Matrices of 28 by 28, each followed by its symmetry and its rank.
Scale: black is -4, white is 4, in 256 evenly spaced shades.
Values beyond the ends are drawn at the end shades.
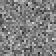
antisymmetric, full rank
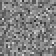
neither, full rank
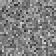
neither, full rank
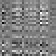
neither, rank two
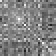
symmetric, rank five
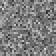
neither, full rank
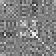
symmetric, rank five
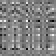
neither, rank two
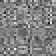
neither, rank five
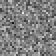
antisymmetric, full rank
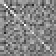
symmetric, rank five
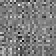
neither, rank five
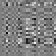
neither, rank two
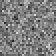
neither, full rank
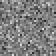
antisymmetric, full rank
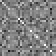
symmetric, rank five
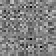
neither, rank five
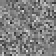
antisymmetric, full rank
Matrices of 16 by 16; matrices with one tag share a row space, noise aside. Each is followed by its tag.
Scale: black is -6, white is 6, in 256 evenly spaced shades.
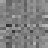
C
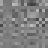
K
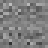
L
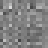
L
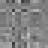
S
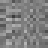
C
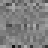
C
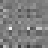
L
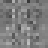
S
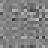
K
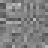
C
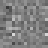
C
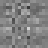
S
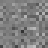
K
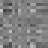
L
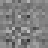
S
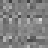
L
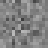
S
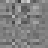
S
